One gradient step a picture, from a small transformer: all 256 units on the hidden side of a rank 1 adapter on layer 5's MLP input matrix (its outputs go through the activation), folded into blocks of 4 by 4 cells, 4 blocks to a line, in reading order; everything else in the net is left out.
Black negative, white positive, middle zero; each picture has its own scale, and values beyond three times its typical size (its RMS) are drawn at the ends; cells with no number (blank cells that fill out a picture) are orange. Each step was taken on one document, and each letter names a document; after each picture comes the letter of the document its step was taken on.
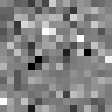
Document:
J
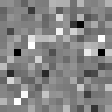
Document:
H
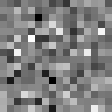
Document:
H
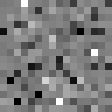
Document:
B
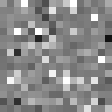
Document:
B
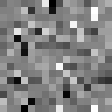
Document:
B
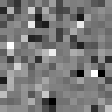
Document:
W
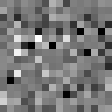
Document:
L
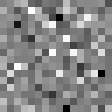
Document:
W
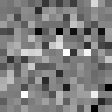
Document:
J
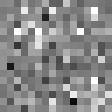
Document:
B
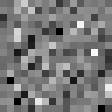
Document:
H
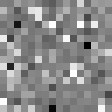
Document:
W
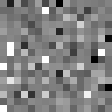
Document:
J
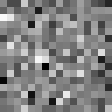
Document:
H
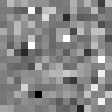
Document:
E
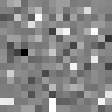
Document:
L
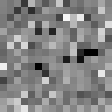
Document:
J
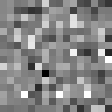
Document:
E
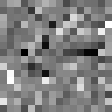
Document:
L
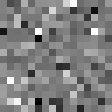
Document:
B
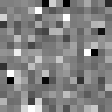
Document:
L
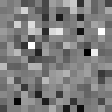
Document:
E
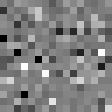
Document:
W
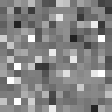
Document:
W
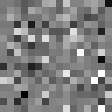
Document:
E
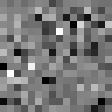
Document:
L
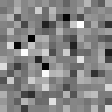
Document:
W
